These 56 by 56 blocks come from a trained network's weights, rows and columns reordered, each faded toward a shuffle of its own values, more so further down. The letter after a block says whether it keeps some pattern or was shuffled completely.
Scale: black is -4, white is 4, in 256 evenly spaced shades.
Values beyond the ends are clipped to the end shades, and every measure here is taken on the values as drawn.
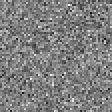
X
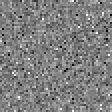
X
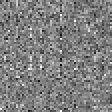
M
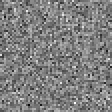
X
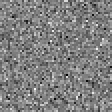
X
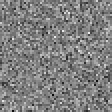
X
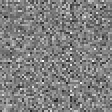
M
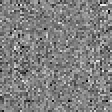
M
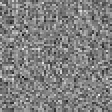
M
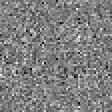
M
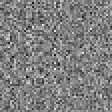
M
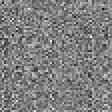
M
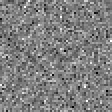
X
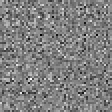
M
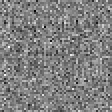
M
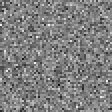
X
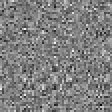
M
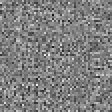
M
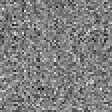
M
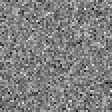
X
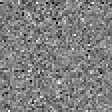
M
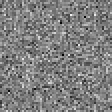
X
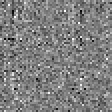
M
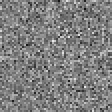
M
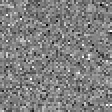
M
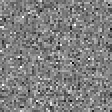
M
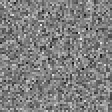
X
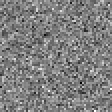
X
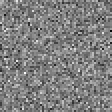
X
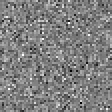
M
